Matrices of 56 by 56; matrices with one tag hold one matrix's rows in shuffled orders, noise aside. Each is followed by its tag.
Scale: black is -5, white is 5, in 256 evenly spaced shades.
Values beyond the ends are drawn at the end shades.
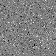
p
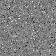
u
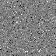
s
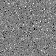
p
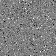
p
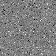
p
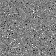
u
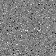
s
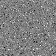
p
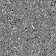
u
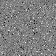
p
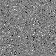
u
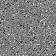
p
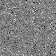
u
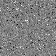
s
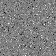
p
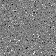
u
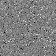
p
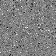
s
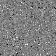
s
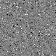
s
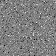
p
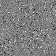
p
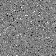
s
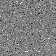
s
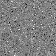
u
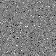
s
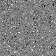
u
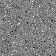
u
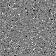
u
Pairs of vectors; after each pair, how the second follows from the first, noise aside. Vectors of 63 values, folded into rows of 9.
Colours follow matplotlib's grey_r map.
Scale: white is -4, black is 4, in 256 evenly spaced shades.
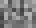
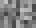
shuffled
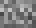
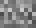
copied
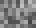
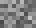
shuffled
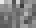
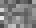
shuffled
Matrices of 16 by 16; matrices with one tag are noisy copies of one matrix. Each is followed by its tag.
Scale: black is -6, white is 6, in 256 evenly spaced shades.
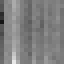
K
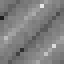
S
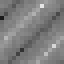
S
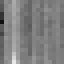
K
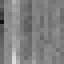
K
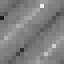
S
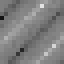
S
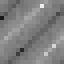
S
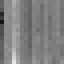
K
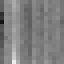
K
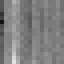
K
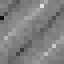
S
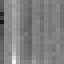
K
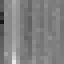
K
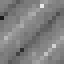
S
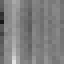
K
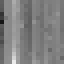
K
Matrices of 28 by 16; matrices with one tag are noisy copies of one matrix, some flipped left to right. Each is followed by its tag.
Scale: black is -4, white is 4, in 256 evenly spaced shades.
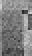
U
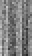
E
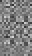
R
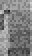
U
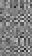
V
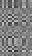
V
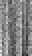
E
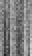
E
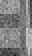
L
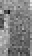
U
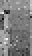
U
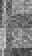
L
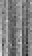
E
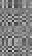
V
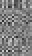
V
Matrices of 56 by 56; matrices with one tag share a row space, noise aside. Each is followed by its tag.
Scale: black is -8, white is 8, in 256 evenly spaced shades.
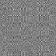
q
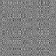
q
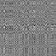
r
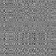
r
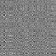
r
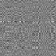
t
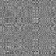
t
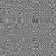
t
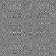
q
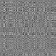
r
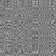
t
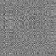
r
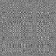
q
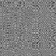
t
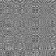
t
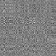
r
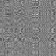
t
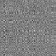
r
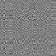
r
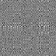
q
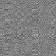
t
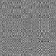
q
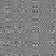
t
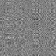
t
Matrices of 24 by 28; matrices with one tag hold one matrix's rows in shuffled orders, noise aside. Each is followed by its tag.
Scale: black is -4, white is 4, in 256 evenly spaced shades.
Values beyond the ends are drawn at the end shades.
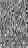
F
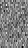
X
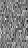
F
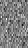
X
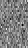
X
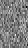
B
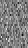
X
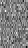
F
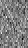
X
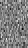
X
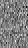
B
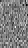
B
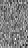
B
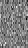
F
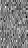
F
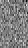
B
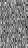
F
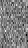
F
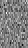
X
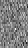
B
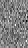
B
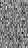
X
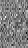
F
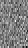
B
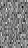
X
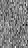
B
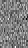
B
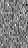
B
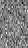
X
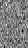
X
